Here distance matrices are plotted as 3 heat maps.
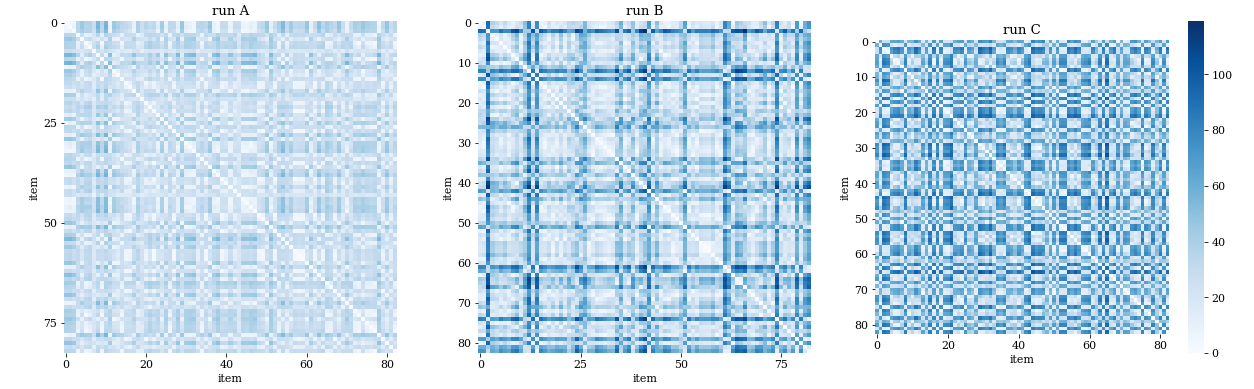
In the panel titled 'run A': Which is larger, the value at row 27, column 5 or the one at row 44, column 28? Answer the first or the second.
the first
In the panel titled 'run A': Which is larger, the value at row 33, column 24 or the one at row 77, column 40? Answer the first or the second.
the second
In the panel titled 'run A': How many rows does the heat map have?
83
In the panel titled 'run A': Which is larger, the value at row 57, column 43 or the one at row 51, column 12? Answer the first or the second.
the second
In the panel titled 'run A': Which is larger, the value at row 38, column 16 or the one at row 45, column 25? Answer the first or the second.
the first
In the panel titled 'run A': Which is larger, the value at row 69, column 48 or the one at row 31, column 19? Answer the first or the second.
the second
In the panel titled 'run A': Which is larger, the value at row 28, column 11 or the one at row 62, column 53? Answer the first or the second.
the second
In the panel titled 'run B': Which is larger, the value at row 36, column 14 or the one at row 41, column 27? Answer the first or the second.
the first
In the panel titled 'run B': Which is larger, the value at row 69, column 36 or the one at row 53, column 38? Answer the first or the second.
the second
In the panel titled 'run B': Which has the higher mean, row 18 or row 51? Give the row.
51
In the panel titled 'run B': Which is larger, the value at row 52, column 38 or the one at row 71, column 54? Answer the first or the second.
the first
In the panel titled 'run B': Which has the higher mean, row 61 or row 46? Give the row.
61
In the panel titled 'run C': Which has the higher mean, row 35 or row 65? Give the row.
65
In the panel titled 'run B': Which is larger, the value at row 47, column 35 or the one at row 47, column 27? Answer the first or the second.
the first
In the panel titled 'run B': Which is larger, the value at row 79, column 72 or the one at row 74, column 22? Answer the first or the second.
the first
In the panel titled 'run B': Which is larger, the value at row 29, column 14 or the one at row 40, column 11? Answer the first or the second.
the first
